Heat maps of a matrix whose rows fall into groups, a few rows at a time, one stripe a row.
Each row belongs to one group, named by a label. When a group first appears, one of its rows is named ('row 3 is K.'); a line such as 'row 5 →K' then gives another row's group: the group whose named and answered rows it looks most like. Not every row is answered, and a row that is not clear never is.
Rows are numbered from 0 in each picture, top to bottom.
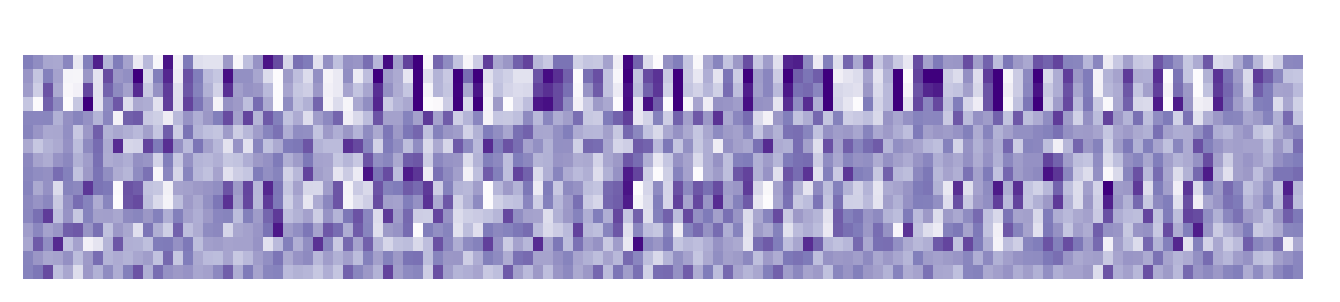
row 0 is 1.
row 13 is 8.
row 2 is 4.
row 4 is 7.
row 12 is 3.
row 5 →1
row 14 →1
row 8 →1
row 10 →7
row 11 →3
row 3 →4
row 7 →1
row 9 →7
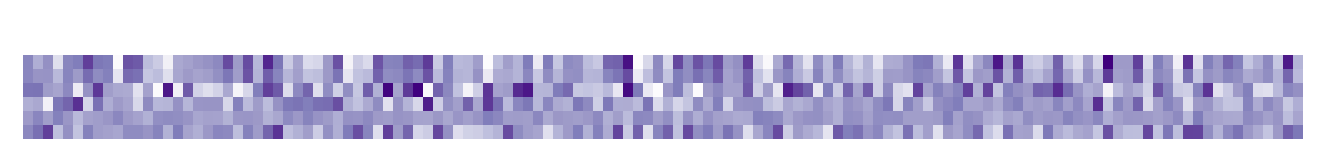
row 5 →3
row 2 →1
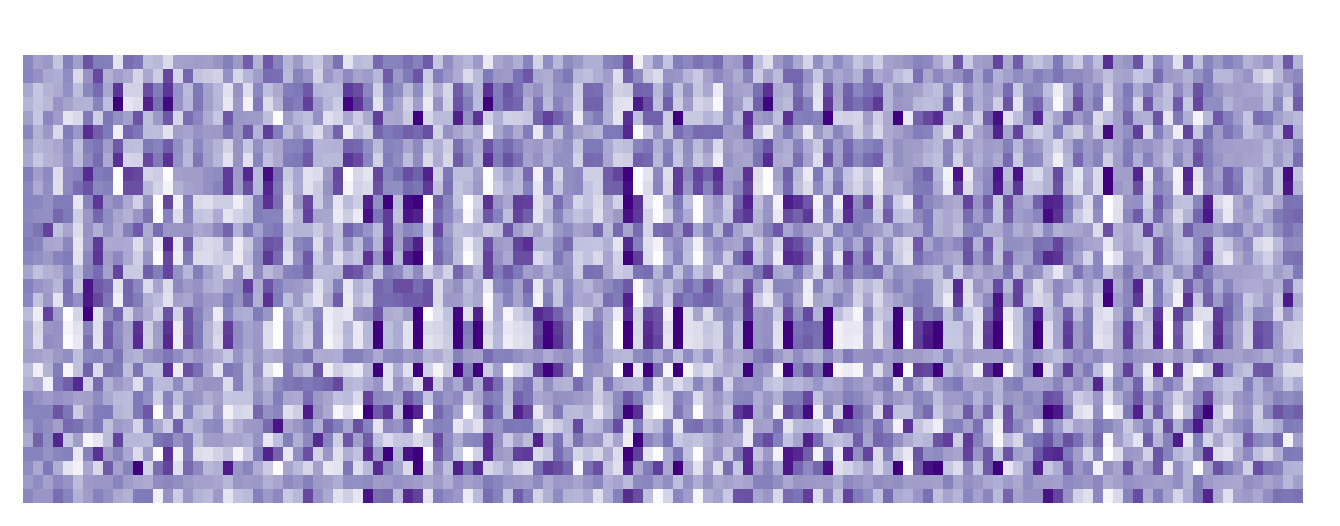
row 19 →4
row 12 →3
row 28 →1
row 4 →4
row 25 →1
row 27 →8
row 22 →4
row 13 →1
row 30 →8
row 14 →1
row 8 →7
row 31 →1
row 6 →8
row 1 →1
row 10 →1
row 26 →3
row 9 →7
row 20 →4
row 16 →7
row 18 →4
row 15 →8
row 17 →7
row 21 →8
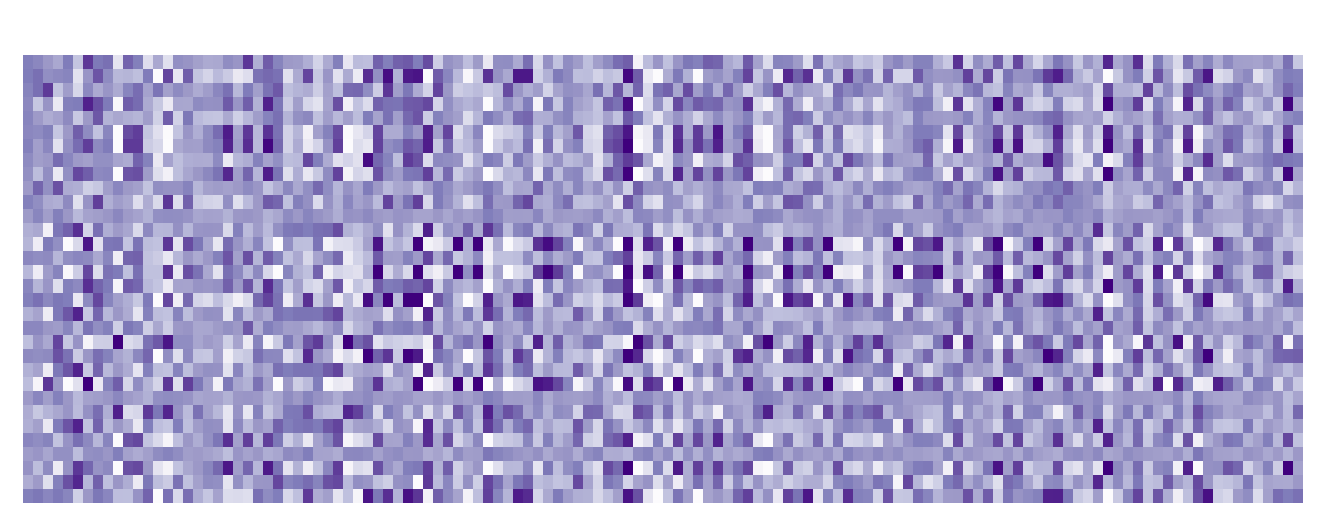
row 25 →8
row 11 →8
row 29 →7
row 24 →8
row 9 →8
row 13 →4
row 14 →7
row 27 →7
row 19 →7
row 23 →4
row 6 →7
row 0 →7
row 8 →7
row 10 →1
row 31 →1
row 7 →1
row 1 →1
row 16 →7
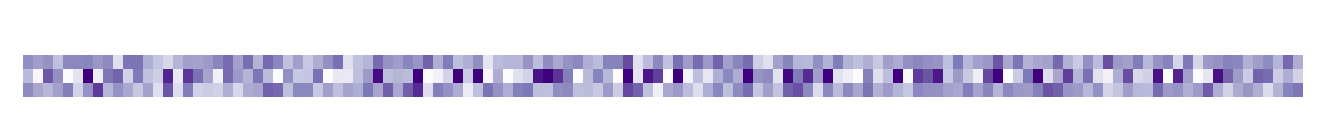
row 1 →4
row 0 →7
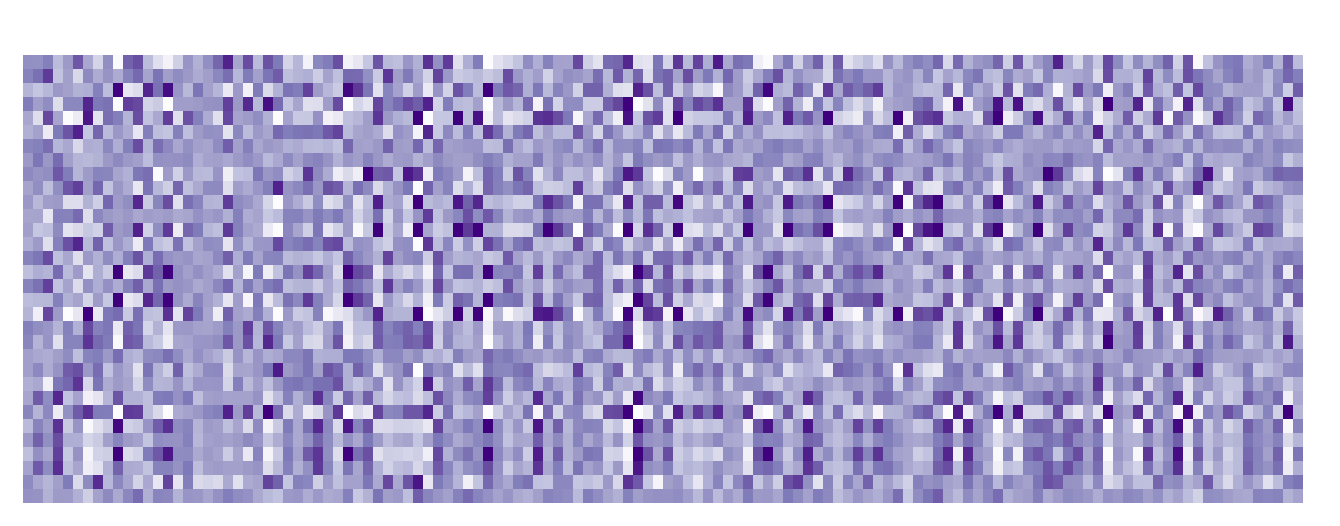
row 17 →8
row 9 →3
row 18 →4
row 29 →8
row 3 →7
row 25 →7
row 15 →8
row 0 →7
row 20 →7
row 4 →4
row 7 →8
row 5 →3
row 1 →3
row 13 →3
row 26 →8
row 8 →1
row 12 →4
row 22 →3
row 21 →8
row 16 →3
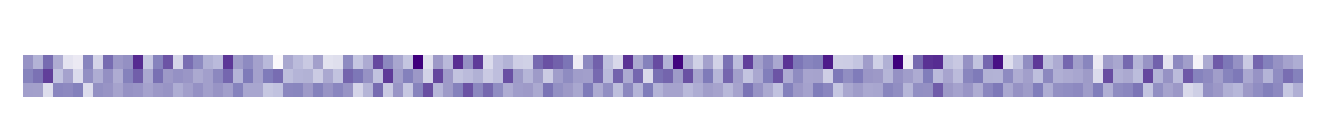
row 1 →3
